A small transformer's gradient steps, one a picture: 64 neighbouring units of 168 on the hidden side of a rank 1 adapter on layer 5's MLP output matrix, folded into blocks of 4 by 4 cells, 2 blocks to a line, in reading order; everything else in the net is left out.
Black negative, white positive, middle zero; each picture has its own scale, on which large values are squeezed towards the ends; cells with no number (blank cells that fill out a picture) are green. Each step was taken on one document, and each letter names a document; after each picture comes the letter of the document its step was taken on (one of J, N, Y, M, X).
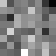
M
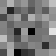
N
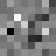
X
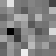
X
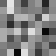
N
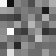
M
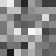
N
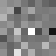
N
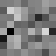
X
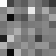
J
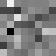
X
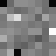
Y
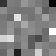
Y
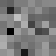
X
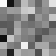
J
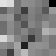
J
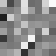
J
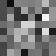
X
